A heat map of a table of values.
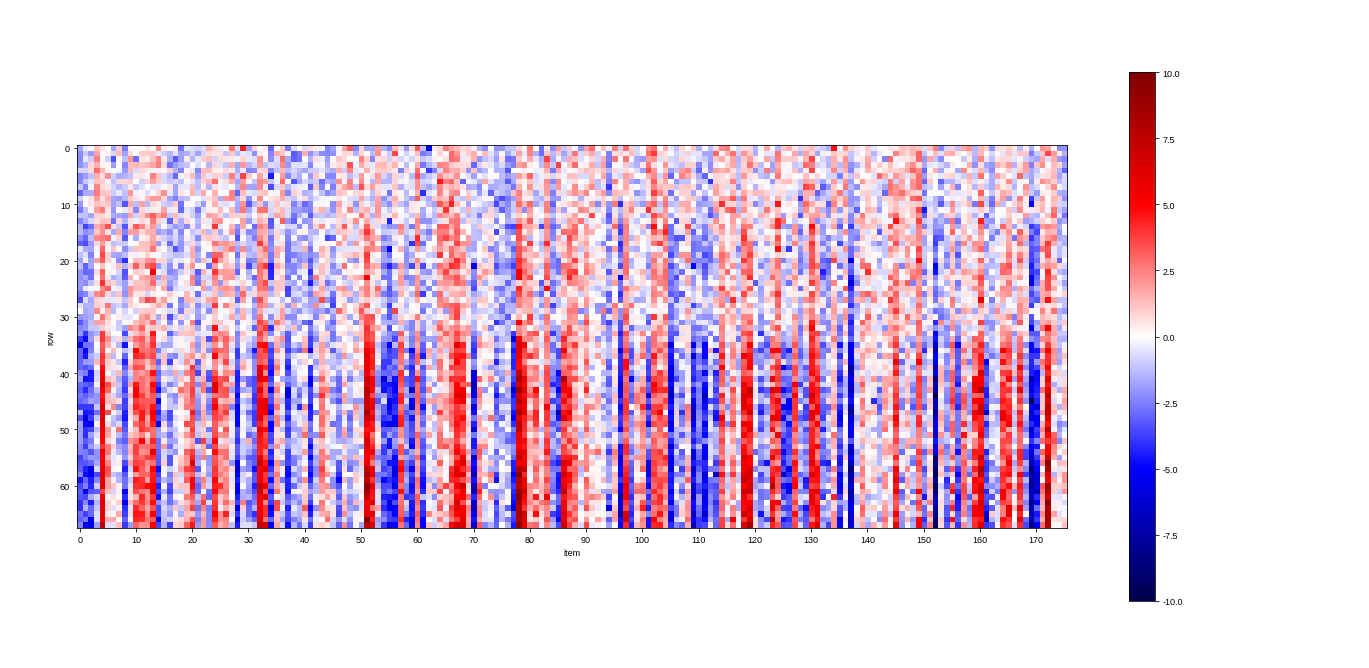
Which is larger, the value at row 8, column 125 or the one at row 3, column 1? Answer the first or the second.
the first
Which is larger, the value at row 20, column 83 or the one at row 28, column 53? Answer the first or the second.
the first
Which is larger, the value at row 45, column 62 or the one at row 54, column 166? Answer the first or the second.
the first
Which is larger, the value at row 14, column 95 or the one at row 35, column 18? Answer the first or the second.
the first
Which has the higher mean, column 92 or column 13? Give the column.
13
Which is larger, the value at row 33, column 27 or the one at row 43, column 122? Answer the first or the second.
the first
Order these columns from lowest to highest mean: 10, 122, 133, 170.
170, 133, 122, 10
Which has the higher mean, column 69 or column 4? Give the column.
4
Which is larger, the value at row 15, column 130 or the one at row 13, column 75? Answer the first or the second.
the first
